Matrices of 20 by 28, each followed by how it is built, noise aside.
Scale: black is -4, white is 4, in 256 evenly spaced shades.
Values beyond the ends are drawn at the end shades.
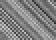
Toeplitz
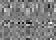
low rank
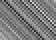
Toeplitz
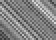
Toeplitz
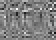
low rank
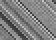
Toeplitz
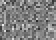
low rank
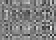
low rank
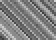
Toeplitz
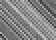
Toeplitz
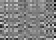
low rank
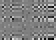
low rank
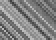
Toeplitz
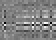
low rank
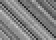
Toeplitz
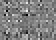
low rank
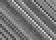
Toeplitz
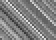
Toeplitz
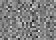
low rank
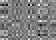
low rank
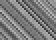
Toeplitz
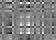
low rank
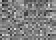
low rank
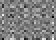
low rank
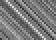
Toeplitz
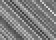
Toeplitz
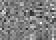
low rank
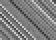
Toeplitz
